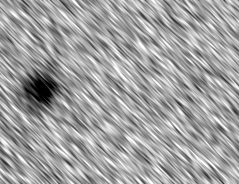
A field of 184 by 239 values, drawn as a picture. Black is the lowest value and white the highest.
One dip sinks in the middle left. The middle left is the ninth with the lowest average. No row or column stands out. Streaks slant down to the right. Neither half mirrors the other.
